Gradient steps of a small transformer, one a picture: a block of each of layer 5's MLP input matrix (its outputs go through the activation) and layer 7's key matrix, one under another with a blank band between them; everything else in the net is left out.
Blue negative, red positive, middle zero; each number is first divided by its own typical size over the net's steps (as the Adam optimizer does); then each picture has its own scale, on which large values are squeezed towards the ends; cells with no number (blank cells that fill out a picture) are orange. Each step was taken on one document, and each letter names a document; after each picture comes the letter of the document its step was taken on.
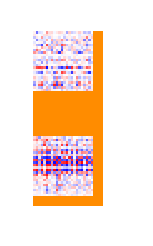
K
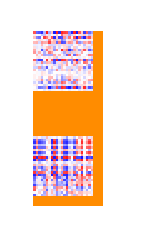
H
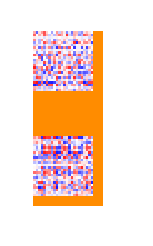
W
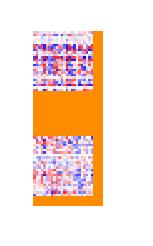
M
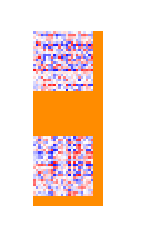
M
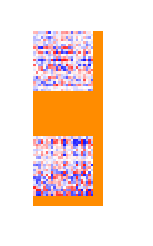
H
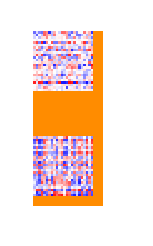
H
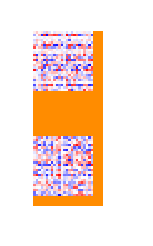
M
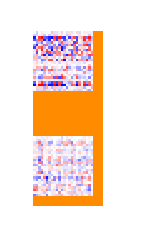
K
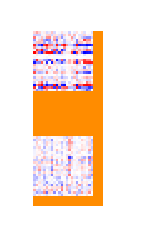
K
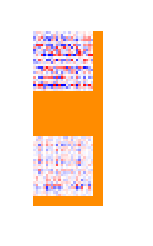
K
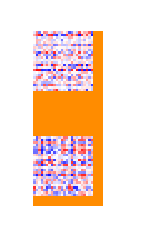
M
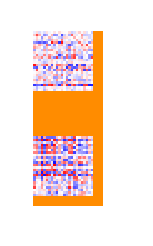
M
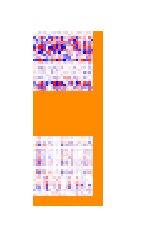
K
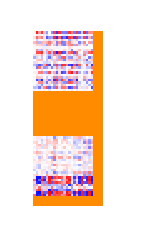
H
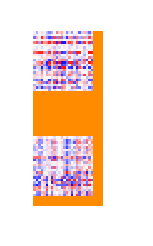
H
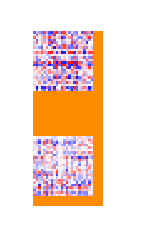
H
